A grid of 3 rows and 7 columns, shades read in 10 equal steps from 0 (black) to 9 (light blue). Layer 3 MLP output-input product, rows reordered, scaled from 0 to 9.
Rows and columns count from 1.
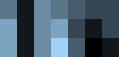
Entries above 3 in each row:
4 3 4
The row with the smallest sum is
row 1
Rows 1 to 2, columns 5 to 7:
4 3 3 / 3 1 3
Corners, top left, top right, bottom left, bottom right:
5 3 7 1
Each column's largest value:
7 1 6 9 4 3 3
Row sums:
27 28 28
